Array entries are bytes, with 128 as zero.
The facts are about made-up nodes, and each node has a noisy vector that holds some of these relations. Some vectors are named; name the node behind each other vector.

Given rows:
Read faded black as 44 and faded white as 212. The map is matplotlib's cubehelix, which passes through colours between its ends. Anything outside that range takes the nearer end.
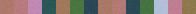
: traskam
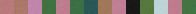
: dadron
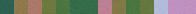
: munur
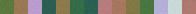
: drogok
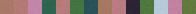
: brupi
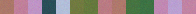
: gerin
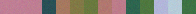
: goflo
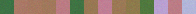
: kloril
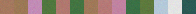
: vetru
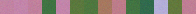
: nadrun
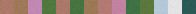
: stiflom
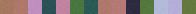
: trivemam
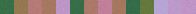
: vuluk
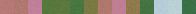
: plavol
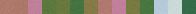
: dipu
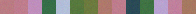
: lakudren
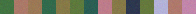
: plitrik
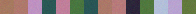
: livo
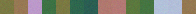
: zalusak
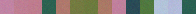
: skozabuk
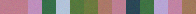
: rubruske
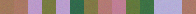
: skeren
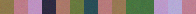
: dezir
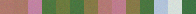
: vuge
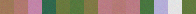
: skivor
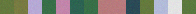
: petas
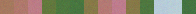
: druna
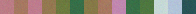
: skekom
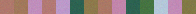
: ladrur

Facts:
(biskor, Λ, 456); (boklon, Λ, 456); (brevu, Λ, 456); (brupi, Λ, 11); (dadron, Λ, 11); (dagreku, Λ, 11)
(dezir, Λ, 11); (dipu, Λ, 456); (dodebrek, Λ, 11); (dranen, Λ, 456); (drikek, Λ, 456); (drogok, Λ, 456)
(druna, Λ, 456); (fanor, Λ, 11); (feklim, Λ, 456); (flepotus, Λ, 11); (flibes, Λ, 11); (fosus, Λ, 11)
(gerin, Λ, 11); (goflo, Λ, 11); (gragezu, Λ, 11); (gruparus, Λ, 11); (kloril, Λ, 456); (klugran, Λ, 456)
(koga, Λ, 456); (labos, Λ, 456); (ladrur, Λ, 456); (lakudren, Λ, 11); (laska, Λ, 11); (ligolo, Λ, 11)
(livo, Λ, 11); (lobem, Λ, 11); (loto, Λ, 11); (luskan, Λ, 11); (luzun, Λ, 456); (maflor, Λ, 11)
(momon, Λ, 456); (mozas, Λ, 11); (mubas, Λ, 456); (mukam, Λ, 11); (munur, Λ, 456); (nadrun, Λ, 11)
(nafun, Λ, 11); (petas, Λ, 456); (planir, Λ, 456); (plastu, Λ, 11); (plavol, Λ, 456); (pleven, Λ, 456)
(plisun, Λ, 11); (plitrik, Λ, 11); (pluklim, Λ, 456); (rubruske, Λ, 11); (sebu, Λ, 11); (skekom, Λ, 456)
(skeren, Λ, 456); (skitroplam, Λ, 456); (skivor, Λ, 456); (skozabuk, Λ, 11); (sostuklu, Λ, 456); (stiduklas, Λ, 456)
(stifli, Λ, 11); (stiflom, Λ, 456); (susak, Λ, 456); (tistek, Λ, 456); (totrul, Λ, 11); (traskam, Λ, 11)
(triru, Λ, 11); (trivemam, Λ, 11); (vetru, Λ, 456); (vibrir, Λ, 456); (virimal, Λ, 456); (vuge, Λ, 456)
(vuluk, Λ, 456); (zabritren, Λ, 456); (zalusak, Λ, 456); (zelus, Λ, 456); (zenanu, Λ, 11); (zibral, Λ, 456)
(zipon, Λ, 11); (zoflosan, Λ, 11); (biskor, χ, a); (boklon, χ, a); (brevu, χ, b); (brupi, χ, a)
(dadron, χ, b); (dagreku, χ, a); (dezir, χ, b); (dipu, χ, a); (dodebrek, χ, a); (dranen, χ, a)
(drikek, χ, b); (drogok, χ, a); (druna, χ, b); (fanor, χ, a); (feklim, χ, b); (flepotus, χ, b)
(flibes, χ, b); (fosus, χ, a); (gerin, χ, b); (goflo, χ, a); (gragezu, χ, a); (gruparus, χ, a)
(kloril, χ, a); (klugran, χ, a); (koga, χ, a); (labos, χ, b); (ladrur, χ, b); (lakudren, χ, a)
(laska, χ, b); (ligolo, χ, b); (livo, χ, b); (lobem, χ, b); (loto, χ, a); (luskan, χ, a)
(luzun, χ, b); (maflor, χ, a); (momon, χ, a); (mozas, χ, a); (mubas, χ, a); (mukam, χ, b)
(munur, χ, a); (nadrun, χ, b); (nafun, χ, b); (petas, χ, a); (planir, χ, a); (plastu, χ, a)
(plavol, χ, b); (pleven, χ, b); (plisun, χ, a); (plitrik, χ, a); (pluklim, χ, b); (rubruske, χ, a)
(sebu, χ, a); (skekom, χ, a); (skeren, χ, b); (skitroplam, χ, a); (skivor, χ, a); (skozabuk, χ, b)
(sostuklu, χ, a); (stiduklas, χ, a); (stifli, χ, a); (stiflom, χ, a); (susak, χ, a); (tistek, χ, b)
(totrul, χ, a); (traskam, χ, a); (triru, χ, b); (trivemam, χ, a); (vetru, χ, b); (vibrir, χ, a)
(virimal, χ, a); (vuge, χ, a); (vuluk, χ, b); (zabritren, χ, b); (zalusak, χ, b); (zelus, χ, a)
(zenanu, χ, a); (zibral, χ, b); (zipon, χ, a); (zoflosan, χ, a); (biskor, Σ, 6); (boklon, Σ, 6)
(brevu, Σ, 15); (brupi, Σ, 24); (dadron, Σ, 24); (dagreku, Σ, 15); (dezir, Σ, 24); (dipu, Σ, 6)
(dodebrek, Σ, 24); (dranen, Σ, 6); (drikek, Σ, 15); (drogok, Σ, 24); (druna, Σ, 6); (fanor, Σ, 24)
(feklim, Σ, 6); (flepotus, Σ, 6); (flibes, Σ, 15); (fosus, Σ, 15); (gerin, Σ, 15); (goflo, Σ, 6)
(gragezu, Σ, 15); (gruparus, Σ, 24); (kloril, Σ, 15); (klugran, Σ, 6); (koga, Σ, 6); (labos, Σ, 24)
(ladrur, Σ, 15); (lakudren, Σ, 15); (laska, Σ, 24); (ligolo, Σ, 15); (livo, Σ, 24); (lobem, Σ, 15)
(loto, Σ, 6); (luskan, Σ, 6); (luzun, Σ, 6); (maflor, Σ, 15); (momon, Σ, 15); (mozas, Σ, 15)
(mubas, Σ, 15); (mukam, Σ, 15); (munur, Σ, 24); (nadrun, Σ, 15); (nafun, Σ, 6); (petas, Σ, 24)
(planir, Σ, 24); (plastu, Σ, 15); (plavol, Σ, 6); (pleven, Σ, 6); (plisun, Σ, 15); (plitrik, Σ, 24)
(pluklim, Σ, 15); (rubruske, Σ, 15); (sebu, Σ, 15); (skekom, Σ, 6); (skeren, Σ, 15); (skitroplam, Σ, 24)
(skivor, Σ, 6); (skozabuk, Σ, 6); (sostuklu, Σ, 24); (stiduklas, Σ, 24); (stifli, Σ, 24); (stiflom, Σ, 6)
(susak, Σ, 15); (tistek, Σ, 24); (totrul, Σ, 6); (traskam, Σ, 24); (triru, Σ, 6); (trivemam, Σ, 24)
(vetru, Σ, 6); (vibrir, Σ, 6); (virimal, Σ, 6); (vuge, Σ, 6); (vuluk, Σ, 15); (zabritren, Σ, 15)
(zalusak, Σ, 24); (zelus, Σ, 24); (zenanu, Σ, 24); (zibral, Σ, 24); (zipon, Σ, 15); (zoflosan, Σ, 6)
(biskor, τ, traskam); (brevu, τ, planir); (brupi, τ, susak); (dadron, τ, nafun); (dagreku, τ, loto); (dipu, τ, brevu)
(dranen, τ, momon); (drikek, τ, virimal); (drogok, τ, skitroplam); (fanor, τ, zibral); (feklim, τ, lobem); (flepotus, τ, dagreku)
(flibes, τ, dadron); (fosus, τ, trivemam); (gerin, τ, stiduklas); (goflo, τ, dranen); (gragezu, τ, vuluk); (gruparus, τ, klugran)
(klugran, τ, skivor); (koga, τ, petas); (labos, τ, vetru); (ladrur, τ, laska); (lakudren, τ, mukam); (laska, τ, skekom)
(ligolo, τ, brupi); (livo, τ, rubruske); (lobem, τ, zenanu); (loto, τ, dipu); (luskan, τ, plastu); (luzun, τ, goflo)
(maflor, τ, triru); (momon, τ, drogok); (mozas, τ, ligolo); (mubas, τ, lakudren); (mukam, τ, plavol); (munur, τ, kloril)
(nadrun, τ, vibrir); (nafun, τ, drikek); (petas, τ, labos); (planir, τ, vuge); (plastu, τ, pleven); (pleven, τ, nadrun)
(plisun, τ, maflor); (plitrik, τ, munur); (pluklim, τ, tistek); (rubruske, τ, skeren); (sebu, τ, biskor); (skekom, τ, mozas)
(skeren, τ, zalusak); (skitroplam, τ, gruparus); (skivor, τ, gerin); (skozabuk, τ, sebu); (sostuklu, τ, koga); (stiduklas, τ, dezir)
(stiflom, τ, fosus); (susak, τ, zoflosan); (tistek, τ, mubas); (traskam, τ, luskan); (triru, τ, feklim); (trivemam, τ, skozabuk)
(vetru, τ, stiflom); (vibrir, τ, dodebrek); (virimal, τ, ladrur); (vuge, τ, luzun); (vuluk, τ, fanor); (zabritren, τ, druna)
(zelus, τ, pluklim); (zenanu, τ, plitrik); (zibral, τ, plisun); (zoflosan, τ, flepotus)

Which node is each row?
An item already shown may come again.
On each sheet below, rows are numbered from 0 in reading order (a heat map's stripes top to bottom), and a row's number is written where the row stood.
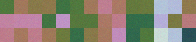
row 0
feklim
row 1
plastu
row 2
virimal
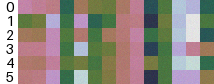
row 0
loto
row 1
sostuklu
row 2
vetru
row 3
dagreku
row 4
dipu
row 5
fosus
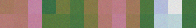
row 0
dranen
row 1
plavol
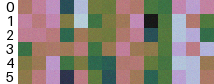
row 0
gerin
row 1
flibes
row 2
totrul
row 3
kloril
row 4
zalusak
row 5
gruparus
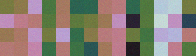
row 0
zelus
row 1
nafun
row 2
brevu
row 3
laska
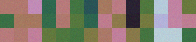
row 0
brupi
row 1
fanor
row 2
biskor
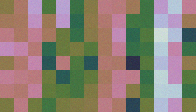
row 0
momon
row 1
susak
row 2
virimal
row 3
luskan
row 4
stifli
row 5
vibrir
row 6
biskor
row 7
triru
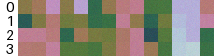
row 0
zabritren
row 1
zibral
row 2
totrul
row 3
plavol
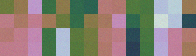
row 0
planir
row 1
virimal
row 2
zipon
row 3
dagreku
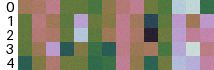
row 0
boklon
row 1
lobem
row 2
gragezu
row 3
stiduklas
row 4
zibral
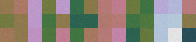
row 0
brevu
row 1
tistek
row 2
koga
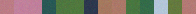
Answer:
dodebrek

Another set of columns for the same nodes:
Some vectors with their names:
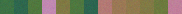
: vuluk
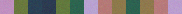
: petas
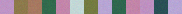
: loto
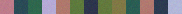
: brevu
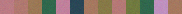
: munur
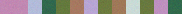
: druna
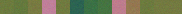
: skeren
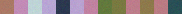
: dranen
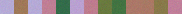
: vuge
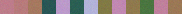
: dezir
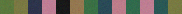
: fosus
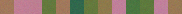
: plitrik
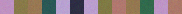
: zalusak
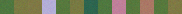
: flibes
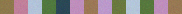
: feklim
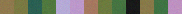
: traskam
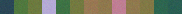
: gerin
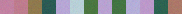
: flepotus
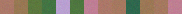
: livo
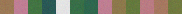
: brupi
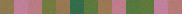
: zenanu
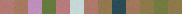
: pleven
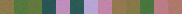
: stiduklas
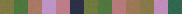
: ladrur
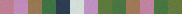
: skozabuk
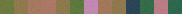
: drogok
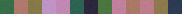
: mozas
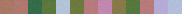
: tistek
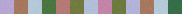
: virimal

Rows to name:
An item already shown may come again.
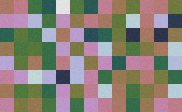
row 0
brupi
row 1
skekom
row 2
plastu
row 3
fanor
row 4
dipu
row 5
goflo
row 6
fanor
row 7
dadron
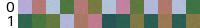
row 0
virimal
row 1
nadrun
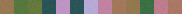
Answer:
stiduklas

